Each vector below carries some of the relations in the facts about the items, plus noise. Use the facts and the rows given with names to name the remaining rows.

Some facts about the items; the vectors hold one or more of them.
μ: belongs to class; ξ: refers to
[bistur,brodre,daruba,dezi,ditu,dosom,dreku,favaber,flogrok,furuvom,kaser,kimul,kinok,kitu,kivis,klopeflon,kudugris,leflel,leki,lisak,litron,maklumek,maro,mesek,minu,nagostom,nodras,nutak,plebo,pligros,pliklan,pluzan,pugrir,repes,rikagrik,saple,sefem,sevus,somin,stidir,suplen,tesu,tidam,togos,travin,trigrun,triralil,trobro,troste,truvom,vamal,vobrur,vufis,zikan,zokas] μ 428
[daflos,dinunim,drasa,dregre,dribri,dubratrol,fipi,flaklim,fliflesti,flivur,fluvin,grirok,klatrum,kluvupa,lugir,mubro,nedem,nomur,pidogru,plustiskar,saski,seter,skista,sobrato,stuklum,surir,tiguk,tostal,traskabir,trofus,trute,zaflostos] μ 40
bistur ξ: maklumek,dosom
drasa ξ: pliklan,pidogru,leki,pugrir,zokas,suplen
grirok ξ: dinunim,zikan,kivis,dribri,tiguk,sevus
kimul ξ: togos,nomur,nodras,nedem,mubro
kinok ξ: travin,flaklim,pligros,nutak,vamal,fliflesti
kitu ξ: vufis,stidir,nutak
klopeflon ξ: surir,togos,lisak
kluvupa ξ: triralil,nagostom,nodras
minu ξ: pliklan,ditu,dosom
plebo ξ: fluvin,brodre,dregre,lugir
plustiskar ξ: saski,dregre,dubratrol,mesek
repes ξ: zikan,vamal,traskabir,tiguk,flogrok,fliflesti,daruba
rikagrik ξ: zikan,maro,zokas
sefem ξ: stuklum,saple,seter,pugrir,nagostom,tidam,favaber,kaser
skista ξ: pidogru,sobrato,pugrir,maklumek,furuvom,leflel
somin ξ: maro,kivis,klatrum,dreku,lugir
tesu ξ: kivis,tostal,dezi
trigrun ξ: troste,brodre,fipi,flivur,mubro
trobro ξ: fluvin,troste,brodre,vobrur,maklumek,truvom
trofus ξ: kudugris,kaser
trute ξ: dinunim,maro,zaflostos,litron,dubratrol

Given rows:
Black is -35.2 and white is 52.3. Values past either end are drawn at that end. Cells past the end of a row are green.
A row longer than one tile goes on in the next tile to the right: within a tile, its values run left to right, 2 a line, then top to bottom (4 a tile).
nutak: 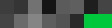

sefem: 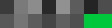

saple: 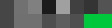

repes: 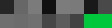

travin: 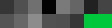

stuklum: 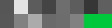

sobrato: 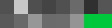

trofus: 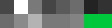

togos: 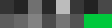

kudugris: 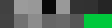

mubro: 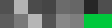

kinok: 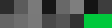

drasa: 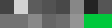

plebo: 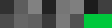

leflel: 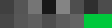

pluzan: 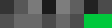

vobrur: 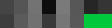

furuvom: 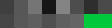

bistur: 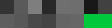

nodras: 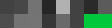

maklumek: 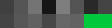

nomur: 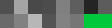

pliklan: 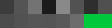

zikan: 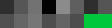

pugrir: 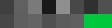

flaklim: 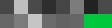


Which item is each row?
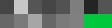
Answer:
daflos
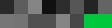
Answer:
tesu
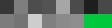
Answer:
surir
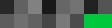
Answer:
somin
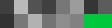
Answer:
saski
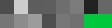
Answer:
kluvupa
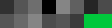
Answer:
vamal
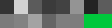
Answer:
grirok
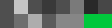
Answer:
fluvin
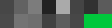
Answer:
nagostom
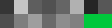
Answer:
plustiskar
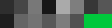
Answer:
mesek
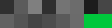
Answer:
minu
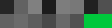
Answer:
rikagrik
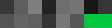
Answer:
trobro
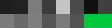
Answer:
klopeflon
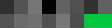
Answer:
kivis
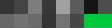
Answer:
kimul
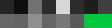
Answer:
lisak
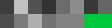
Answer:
zaflostos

